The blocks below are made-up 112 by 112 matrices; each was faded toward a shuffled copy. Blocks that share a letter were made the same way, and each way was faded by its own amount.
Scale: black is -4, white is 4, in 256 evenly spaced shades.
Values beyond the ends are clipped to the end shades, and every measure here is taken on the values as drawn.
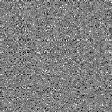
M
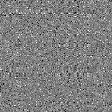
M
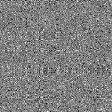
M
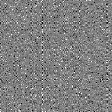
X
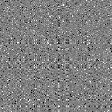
X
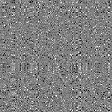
X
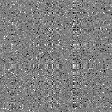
X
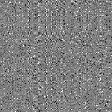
X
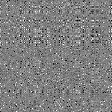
X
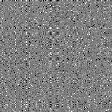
X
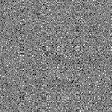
M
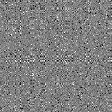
X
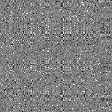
X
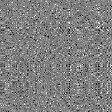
X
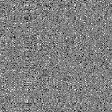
M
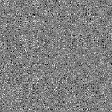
M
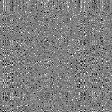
X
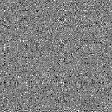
M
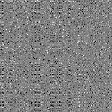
X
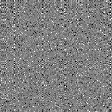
X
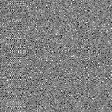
M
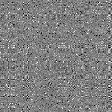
X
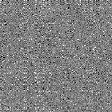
M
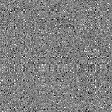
M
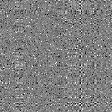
X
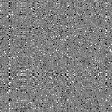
X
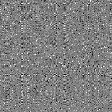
X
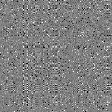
X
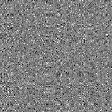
M
